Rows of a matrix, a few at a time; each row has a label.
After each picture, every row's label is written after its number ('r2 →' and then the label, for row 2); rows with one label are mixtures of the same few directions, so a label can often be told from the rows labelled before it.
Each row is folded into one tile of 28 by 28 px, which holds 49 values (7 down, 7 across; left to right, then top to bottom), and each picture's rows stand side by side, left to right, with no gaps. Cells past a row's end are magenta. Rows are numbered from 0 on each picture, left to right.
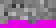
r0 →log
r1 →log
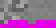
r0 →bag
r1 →log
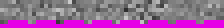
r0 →log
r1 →log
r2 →log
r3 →bag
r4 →bag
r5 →bag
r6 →log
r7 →log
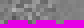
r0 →bag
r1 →bag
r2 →bag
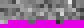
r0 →log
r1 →log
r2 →log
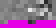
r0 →bag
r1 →log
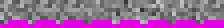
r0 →bag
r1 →bag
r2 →bag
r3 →log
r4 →log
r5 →log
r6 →log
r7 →bag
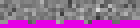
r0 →bag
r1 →log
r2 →log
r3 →bag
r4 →log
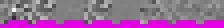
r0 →bag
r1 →bag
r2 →bag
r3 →bag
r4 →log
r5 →log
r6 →bag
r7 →log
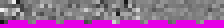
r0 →log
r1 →log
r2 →log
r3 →log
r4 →log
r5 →bag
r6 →log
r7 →bag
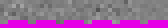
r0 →log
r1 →log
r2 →log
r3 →bag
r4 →log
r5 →bag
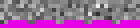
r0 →bag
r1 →bag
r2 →log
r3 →log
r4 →bag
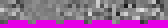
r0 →log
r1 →bag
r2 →log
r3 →log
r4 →log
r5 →log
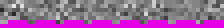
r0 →log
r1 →log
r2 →bag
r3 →bag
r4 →log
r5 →log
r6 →log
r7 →bag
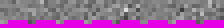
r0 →log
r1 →log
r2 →bag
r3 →bag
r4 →bag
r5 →bag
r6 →bag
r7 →log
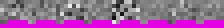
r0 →log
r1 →log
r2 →log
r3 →bag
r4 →bag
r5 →log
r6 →log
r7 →log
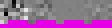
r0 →log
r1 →log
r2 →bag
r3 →bag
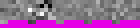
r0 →log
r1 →log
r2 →log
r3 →log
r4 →bag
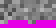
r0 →bag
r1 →bag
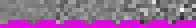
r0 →log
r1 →log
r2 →bag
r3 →bag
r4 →bag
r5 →log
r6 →bag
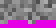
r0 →bag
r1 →bag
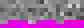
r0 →log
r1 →log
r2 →log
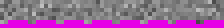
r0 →bag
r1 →log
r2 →log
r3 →log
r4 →log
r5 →bag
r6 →bag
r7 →log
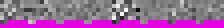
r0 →bag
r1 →log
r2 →log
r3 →bag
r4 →bag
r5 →log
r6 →log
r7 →bag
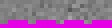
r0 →bag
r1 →log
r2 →bag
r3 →bag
